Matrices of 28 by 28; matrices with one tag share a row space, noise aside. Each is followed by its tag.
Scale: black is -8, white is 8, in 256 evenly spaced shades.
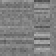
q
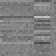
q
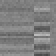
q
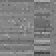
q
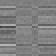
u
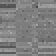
u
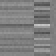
q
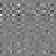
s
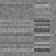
q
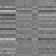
u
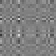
s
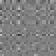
s
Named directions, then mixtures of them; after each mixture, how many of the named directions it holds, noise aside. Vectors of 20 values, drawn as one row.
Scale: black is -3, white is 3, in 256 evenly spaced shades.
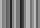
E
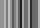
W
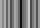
two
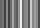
one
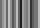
one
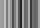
one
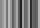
one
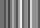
one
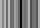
two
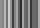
one
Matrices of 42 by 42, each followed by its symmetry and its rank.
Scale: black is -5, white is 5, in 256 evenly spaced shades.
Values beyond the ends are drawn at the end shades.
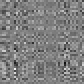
neither, rank three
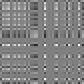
symmetric, rank one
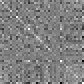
symmetric, rank five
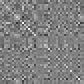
symmetric, rank five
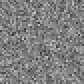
antisymmetric, full rank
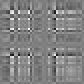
symmetric, rank two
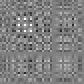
symmetric, rank two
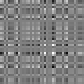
symmetric, rank one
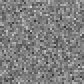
neither, full rank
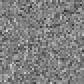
antisymmetric, full rank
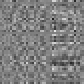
neither, rank three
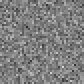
neither, full rank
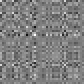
symmetric, rank two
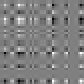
symmetric, rank one
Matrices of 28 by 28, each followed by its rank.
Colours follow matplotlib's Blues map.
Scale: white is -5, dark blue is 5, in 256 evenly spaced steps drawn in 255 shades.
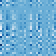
two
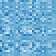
three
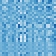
three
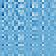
two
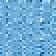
three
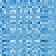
three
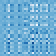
two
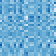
three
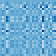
two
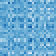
three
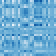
two
